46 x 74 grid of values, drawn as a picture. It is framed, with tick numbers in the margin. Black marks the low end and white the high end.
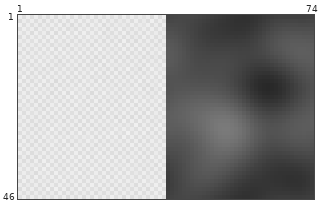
The table splits into one row of 2 panels. Panel 1,1: very high, checkered, faint in contrast. Panel 1,2: low, smooth.
